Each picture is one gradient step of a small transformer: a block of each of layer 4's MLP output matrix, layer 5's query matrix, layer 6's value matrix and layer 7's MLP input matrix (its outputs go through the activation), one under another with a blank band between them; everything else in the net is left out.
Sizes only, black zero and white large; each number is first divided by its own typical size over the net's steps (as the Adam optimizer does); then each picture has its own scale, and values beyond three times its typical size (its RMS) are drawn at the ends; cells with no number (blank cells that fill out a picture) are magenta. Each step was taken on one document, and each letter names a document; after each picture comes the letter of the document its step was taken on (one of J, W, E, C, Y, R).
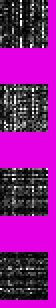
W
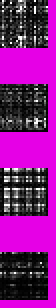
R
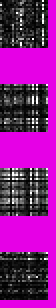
W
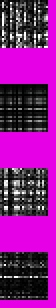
R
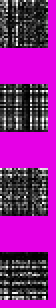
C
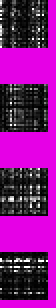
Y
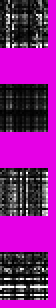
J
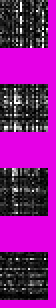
W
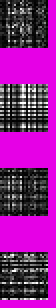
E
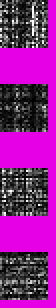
C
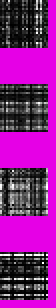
J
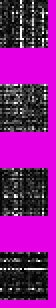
W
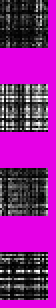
J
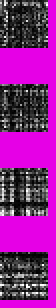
C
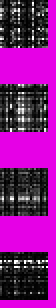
Y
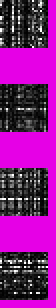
Y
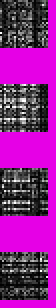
E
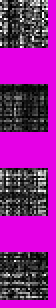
C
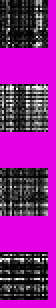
J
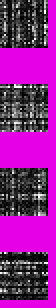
C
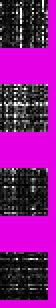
W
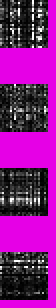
Y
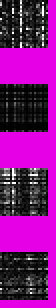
W
